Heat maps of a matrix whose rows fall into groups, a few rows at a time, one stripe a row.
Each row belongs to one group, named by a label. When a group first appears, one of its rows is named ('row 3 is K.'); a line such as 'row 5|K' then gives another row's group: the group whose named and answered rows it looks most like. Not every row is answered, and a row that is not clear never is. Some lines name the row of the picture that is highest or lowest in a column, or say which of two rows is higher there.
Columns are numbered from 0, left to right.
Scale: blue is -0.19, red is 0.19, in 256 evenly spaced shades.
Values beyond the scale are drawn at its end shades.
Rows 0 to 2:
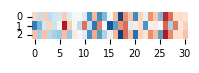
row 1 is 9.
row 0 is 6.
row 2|6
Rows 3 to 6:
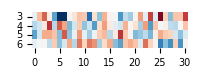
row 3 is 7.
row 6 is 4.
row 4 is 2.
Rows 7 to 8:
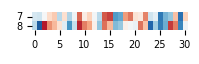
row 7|4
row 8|4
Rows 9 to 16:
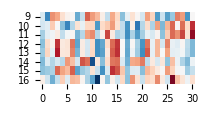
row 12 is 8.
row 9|4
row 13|8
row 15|8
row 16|6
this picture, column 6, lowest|10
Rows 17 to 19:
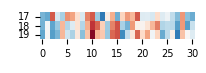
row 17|9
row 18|4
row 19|4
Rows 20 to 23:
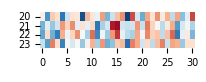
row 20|6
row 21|8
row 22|8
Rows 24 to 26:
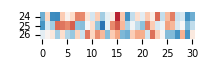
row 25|8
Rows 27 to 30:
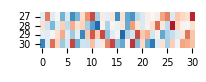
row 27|7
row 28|6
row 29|4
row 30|9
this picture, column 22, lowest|30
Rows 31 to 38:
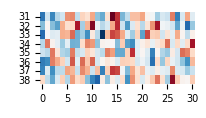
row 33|8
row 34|7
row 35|9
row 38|6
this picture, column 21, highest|33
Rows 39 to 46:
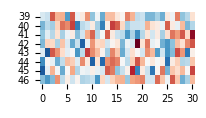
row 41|7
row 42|4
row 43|4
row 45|9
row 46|6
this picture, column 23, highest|46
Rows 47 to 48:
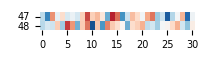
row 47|4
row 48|2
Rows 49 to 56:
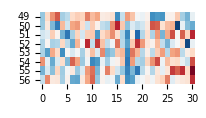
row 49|9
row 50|8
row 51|7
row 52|4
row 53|6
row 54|6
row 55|7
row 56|7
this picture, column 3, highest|49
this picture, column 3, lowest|50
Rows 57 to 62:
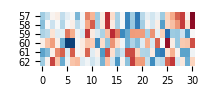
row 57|7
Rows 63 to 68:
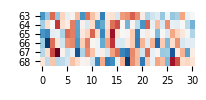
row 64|8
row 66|2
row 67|4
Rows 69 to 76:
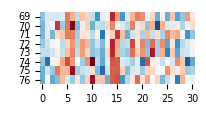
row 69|2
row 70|2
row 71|8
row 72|2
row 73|2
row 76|4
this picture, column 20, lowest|74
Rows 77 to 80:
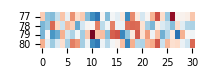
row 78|9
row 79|4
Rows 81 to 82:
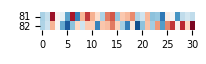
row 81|9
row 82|7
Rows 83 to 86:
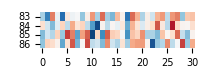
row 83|6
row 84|6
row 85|2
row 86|9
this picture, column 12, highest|83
